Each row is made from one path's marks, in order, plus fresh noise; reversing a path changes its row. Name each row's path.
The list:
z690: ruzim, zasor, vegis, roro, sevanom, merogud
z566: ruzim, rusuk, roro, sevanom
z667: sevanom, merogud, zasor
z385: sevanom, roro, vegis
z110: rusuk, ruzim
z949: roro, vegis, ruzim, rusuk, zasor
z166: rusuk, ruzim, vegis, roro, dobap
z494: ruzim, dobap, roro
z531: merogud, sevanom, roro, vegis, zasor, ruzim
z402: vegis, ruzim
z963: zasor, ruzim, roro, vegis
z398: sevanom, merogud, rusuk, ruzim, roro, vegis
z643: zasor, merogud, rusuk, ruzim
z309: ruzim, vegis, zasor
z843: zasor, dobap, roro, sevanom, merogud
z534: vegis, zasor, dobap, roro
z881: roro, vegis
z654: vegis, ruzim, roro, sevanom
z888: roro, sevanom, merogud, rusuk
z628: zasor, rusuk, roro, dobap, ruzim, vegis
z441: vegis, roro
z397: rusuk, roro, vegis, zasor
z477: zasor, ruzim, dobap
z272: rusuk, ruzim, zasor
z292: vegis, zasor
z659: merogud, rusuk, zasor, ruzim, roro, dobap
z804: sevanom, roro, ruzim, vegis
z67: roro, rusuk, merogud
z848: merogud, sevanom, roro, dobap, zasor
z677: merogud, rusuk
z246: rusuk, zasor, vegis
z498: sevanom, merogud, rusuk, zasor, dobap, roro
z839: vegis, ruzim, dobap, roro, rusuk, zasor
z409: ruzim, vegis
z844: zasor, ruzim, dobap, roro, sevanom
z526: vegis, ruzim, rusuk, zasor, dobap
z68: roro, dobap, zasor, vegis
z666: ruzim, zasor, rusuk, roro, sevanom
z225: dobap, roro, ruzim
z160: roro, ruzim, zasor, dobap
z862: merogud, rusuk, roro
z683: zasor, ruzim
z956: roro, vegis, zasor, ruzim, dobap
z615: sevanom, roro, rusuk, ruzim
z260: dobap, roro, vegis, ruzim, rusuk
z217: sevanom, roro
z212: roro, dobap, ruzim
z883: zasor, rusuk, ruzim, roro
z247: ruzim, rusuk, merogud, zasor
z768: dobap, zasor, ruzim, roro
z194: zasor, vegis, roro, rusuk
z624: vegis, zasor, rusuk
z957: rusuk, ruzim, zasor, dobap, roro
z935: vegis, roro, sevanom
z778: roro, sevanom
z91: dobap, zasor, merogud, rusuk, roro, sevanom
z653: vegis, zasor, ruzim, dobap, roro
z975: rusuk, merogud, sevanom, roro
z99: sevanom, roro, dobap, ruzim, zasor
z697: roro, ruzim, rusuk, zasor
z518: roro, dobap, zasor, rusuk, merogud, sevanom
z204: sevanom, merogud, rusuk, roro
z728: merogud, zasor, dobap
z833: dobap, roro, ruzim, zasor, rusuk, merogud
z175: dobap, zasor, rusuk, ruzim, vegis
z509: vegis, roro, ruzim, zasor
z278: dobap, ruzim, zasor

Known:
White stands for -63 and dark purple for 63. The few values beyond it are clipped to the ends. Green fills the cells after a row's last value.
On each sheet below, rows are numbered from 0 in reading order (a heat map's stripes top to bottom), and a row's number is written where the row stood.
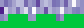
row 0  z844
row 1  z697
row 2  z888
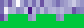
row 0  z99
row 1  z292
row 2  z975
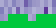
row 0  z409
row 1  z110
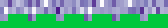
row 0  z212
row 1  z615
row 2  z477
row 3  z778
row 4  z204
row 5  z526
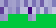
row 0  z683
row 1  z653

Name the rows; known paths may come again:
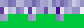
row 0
z260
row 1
z883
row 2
z843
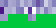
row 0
z91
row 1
z956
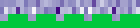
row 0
z166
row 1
z67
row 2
z175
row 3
z212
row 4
z477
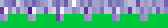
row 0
z509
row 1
z628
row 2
z99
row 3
z683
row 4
z666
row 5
z409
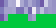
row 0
z498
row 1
z441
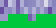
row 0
z643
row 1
z531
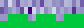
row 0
z728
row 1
z534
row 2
z247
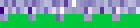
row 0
z653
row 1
z844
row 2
z778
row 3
z957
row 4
z225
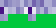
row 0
z768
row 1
z194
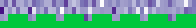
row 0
z624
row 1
z963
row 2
z697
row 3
z217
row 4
z278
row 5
z881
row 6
z398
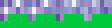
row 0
z615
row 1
z888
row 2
z667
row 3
z677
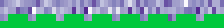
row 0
z975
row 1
z518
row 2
z110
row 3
z68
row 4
z566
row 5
z690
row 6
z204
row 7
z526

